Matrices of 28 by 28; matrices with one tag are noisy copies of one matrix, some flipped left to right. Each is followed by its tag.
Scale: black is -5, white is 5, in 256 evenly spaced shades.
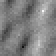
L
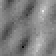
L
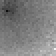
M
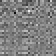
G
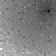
M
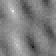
L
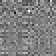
G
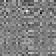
G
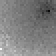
M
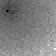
M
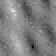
L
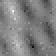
L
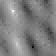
L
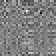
G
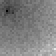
M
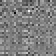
G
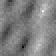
L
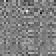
G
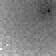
M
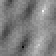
L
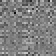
G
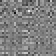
G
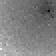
M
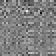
G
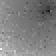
M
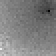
M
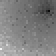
M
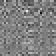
G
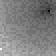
M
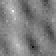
L
